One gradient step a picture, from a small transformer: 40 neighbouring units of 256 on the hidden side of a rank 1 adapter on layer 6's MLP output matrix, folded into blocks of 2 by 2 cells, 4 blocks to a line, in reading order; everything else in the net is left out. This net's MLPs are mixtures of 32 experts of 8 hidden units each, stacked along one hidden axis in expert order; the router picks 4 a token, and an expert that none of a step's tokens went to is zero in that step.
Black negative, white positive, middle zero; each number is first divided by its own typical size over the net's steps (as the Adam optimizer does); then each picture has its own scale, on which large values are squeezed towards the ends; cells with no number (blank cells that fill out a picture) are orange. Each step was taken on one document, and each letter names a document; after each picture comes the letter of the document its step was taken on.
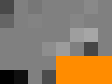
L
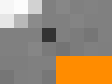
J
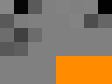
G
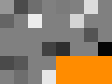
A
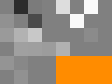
A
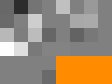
J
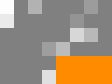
L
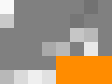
L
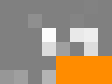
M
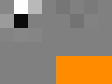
G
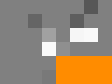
M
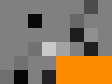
M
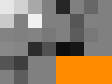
J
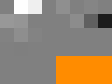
G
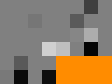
M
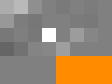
J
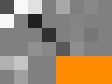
A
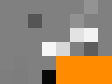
M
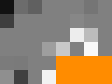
L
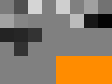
G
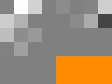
G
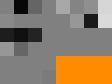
G
